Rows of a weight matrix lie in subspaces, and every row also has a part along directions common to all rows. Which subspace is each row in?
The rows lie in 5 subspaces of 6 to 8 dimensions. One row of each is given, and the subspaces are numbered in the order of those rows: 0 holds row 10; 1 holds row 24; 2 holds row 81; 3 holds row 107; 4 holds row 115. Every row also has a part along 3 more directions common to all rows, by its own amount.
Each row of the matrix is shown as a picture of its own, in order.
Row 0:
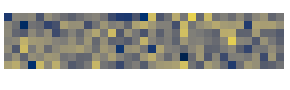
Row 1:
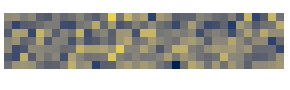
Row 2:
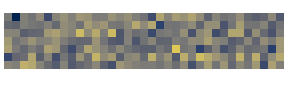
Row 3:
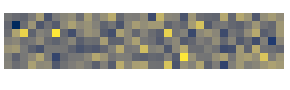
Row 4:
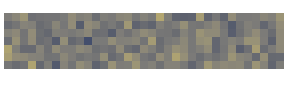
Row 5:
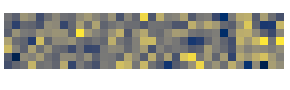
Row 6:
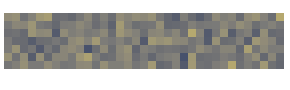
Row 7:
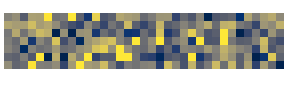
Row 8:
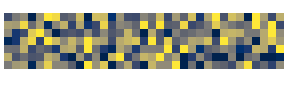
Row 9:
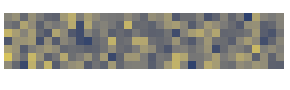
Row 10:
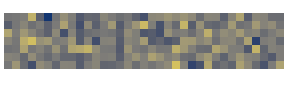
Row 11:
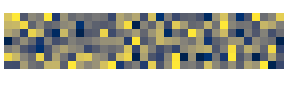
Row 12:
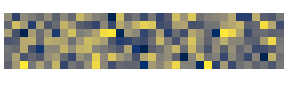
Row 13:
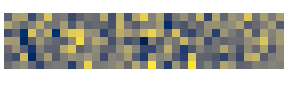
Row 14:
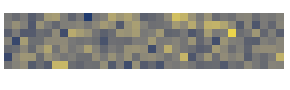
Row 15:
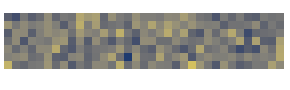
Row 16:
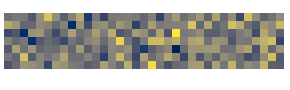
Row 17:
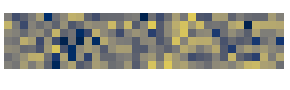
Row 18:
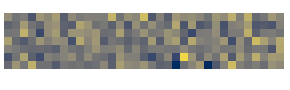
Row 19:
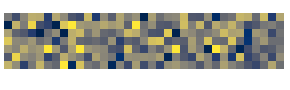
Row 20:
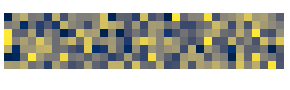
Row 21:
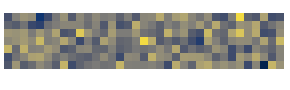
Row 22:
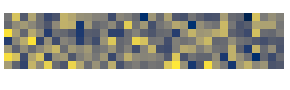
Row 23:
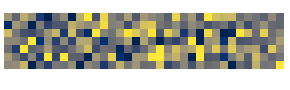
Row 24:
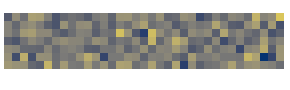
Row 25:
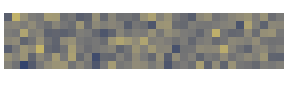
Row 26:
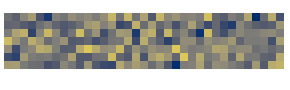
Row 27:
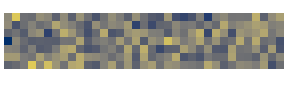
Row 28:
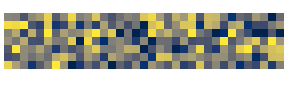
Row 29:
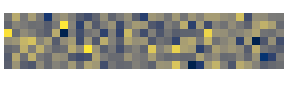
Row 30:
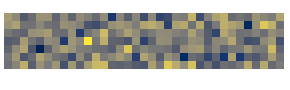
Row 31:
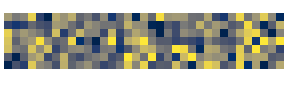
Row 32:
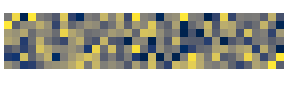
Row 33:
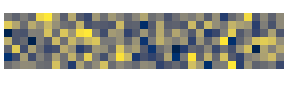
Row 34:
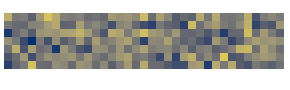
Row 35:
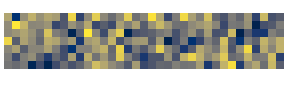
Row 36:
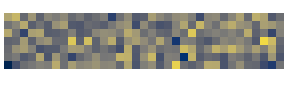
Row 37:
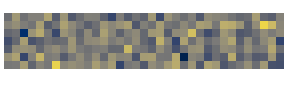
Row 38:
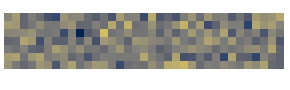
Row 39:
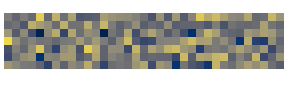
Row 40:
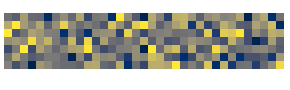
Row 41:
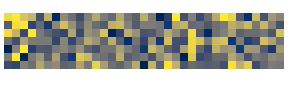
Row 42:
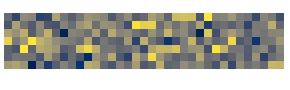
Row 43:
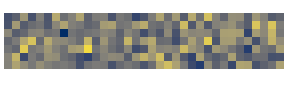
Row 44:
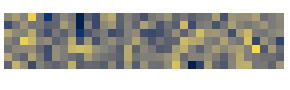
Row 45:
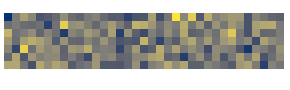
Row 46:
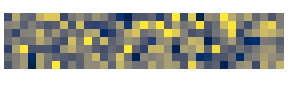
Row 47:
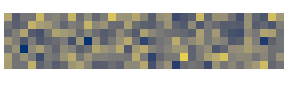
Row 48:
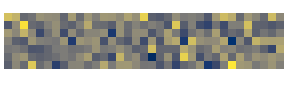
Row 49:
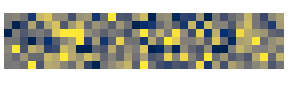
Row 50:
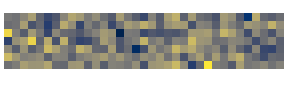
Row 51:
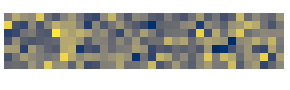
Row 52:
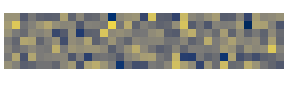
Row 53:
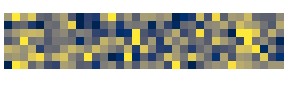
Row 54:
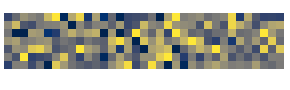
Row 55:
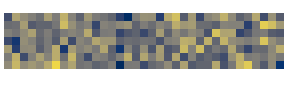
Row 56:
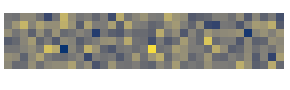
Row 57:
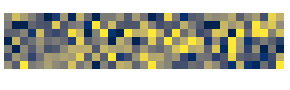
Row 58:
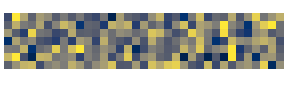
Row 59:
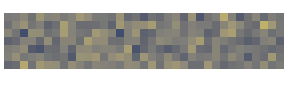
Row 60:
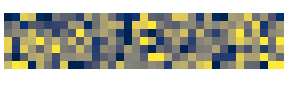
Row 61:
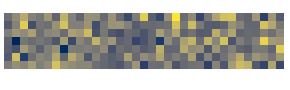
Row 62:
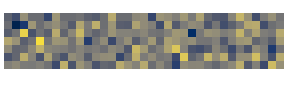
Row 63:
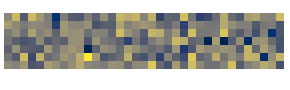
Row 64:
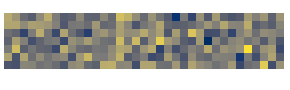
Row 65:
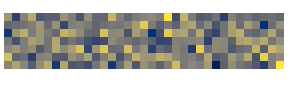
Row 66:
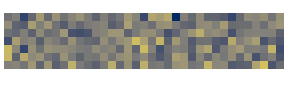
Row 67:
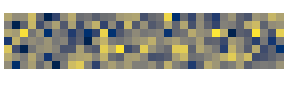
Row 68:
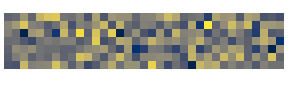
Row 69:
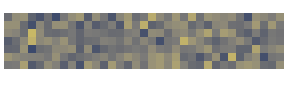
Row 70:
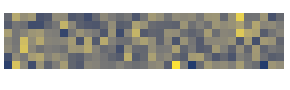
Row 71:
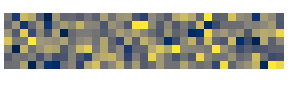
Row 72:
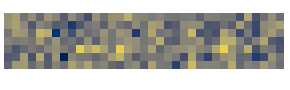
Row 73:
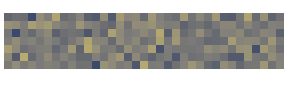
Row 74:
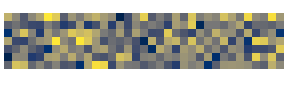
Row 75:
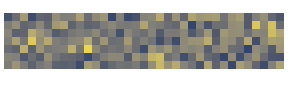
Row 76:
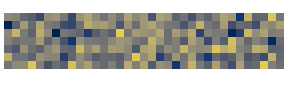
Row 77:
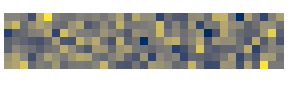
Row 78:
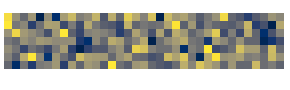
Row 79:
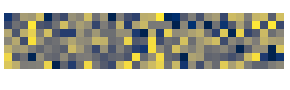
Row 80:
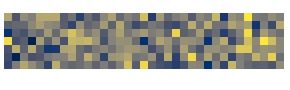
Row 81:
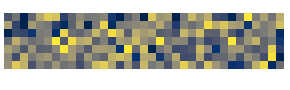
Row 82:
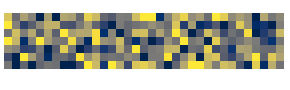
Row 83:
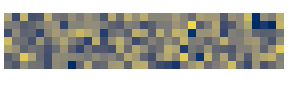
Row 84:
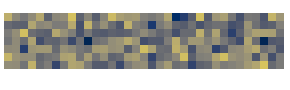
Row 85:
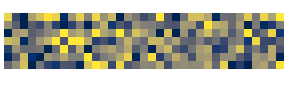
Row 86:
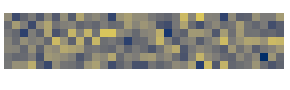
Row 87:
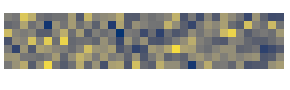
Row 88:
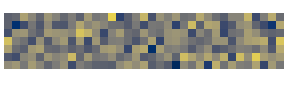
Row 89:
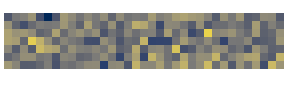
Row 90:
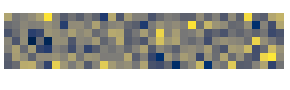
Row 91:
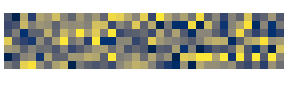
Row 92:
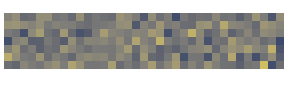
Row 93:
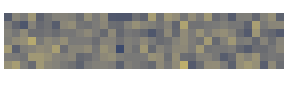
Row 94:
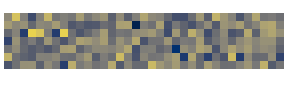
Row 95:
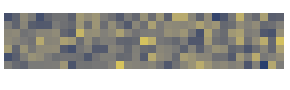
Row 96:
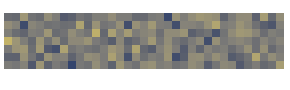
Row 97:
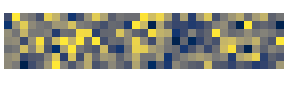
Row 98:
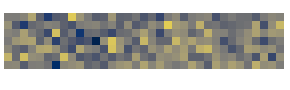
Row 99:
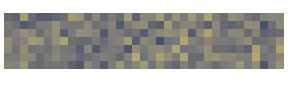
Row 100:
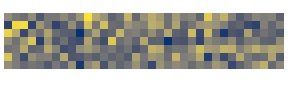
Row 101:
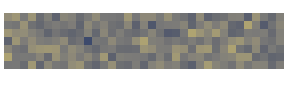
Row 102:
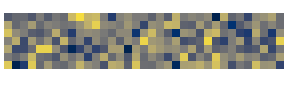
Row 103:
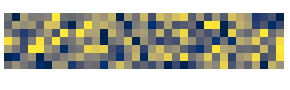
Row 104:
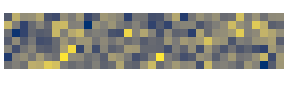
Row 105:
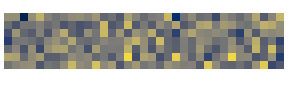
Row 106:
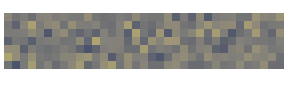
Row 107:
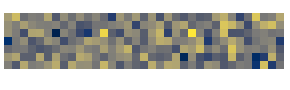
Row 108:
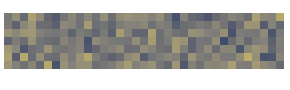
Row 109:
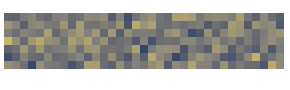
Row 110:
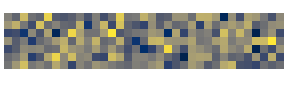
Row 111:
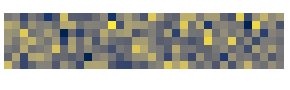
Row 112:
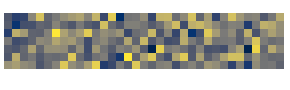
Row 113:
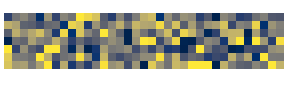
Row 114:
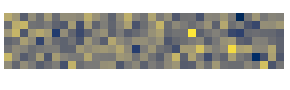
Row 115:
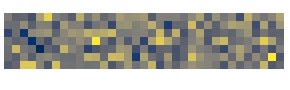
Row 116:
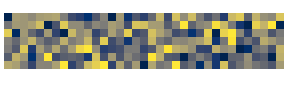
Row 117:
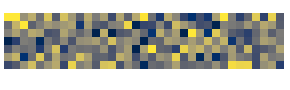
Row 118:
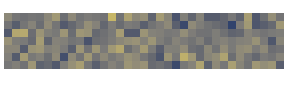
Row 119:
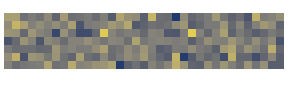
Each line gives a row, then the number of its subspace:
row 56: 2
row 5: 0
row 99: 1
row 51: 3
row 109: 1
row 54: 4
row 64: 2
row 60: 0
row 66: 2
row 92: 2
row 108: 1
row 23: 3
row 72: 3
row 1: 3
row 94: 1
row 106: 3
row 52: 4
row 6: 1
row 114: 3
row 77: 0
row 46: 4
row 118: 3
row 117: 2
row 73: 2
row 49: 3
